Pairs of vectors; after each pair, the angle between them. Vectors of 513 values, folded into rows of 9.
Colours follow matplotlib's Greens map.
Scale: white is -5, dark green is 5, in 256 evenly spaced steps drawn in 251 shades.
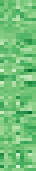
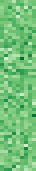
orthogonal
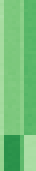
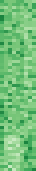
partly opposed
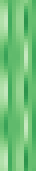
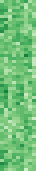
partly opposed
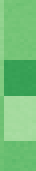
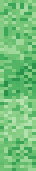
partly aligned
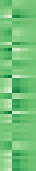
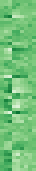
nearly opposite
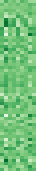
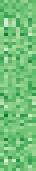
nearly opposite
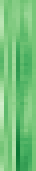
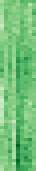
nearly parallel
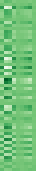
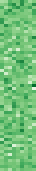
partly aligned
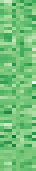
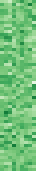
nearly parallel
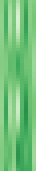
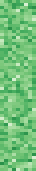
orthogonal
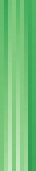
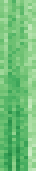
nearly opposite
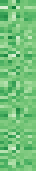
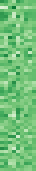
nearly parallel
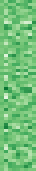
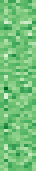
nearly parallel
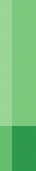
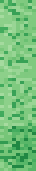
partly aligned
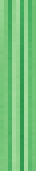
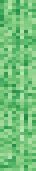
partly opposed
